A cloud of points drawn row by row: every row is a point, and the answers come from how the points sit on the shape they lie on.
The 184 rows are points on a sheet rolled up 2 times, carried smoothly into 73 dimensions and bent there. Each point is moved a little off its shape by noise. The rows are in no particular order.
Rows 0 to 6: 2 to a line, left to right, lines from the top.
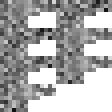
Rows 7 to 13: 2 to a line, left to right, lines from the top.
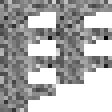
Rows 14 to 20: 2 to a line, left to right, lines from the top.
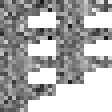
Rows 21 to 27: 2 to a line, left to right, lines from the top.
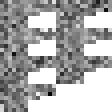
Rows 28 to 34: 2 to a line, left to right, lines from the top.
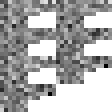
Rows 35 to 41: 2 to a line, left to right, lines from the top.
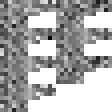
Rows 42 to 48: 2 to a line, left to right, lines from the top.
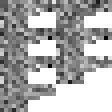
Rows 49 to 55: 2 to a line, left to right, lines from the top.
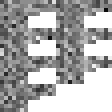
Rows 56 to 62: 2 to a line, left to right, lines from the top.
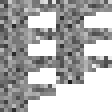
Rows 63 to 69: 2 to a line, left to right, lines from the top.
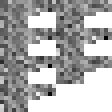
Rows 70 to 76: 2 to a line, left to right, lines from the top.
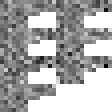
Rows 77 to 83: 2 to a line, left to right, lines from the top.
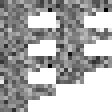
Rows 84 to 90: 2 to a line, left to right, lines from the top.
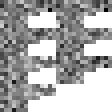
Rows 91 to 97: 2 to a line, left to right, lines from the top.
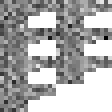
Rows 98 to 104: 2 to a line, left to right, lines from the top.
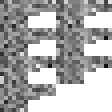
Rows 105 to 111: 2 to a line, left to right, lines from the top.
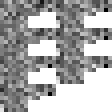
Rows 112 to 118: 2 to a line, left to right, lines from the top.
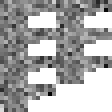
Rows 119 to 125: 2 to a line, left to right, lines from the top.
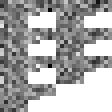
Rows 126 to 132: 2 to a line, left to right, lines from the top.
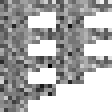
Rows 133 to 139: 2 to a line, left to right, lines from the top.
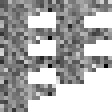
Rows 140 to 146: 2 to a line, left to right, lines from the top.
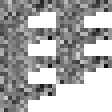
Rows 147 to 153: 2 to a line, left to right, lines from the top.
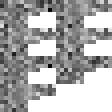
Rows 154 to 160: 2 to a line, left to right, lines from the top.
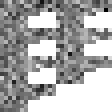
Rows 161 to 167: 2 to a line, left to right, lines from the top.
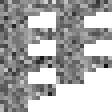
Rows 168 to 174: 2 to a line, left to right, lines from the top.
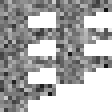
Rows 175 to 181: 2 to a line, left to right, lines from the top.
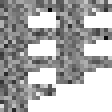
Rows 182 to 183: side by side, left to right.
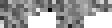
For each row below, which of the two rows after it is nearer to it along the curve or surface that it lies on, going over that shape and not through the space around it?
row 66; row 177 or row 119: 119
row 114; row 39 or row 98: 39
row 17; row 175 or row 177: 175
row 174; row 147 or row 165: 165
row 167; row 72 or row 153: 72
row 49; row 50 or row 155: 50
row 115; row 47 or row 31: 31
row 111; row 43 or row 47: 43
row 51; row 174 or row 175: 174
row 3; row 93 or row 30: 93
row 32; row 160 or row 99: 99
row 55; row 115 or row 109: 115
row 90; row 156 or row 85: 85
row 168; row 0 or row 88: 0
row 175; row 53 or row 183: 183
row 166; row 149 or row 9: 9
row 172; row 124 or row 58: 58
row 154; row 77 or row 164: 77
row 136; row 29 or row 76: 76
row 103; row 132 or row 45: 132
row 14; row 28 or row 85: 85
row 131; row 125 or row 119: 119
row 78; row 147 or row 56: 147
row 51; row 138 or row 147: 138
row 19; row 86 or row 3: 3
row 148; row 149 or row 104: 104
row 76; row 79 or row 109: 109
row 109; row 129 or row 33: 129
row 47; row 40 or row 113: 113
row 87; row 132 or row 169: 132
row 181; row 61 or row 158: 61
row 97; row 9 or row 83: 9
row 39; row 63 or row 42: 63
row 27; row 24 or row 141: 24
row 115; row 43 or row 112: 43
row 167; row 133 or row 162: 133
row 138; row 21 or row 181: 181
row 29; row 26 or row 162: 26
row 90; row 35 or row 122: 35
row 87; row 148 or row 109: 148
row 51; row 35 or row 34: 34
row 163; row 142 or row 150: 142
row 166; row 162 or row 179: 162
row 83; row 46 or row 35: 46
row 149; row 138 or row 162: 138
